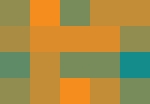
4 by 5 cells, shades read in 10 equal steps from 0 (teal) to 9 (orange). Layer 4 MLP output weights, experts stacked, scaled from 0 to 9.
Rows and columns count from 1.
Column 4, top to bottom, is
7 8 4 7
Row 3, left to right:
3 7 4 4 0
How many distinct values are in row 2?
3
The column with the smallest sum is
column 5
